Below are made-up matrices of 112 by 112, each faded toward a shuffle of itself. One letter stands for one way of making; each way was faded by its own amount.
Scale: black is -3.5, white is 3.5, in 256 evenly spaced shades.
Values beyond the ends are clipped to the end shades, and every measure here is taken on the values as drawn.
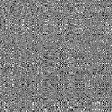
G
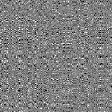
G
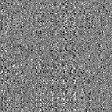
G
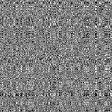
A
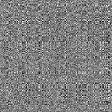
A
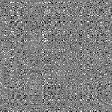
G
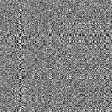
A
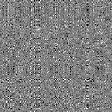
G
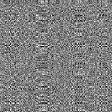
A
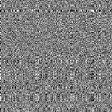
A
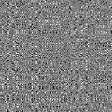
G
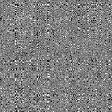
G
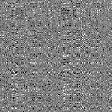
G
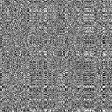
A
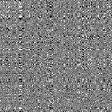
G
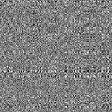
A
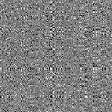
G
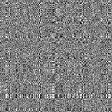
A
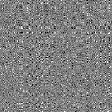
G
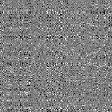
G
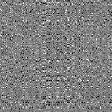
G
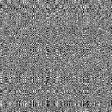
A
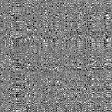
G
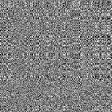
A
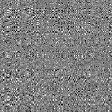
G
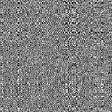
A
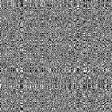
A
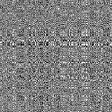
A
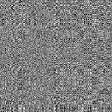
A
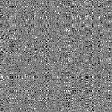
G
